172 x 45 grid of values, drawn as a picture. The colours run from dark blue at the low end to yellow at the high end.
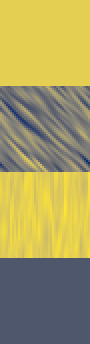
It is made of 4 by 1 panels. Panel 1,1: very high, flat. Panel 2,1: middling, slanting down to the right, strong in contrast. Panel 3,1: very high, streaked downward, faint in contrast. Panel 4,1: low, flat.
